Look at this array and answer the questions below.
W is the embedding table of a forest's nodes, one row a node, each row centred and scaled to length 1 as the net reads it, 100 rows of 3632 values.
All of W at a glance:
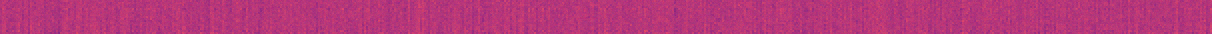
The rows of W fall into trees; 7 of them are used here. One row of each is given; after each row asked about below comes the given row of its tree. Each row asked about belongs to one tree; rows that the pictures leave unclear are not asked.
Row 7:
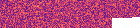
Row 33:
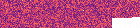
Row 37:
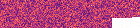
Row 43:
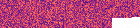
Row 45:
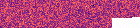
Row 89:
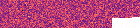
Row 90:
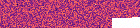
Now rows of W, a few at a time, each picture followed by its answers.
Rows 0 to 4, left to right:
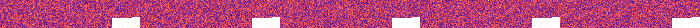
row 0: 43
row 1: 33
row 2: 89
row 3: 7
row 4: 90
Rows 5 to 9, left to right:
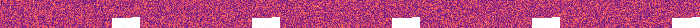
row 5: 43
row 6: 33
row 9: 37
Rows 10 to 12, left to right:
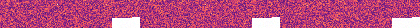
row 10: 90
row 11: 7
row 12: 7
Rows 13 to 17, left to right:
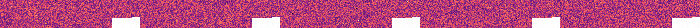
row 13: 43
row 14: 43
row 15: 37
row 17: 33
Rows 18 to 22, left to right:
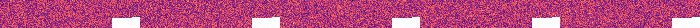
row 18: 7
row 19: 33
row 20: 89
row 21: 37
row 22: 45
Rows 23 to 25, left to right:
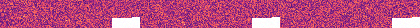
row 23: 43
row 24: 7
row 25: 90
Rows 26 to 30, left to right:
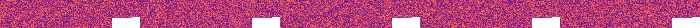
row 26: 90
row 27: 7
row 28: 90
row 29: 90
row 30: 7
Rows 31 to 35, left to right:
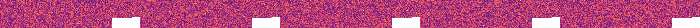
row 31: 43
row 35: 7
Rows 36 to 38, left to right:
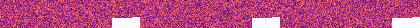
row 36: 7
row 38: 43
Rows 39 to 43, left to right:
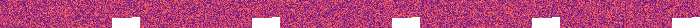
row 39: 89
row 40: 33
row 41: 90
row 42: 7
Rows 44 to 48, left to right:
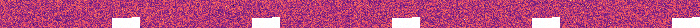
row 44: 90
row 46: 90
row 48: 7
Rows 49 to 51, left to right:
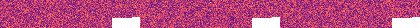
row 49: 33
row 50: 90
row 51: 90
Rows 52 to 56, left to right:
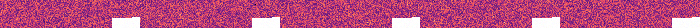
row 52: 37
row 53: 45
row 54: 7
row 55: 33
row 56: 33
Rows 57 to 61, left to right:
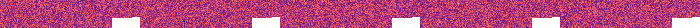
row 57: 43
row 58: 37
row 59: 7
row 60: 89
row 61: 43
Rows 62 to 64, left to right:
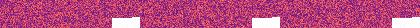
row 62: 7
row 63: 89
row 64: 33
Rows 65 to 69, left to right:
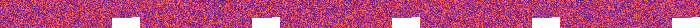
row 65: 33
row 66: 43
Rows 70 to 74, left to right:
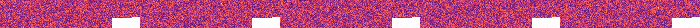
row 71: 89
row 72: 90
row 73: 33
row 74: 45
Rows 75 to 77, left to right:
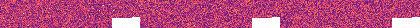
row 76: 90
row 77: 43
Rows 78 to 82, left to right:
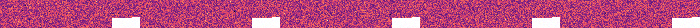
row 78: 89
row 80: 33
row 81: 33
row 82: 90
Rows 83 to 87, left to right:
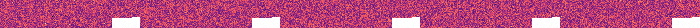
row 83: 45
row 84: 45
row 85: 33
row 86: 43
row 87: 33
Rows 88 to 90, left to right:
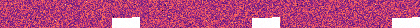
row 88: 33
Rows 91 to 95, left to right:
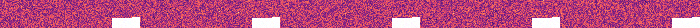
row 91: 33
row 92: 90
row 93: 90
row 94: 90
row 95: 43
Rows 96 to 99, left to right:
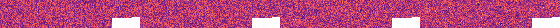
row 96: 43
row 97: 89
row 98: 89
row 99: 45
